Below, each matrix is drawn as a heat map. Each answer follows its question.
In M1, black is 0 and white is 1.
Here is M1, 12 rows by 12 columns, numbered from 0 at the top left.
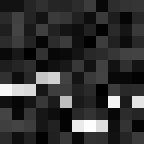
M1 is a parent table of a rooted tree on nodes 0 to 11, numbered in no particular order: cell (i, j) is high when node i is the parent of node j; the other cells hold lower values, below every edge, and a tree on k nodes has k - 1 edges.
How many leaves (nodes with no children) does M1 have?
8
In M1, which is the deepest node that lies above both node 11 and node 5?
8
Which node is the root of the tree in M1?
10
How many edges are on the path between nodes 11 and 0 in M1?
4
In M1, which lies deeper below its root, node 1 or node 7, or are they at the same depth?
node 1
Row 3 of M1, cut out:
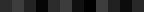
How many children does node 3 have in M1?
0
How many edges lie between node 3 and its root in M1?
2
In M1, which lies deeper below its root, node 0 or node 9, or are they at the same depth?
the same depth
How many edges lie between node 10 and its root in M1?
0
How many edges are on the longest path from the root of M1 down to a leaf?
2
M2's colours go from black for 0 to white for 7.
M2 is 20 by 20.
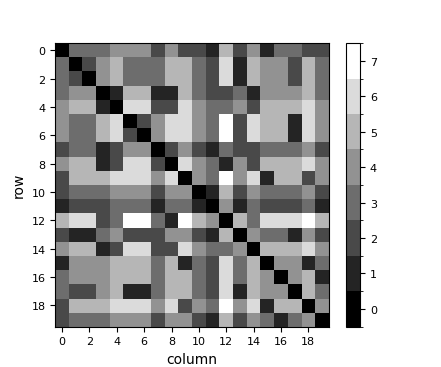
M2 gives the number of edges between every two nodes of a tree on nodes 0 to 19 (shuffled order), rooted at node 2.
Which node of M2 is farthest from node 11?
12
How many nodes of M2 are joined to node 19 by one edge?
2
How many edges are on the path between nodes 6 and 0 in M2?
4
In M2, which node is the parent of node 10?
11
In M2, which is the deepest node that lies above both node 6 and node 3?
13
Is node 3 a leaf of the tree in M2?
no
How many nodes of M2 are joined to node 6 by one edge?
1
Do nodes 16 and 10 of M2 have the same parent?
no
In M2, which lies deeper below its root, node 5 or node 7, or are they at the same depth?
the same depth
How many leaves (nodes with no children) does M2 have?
10
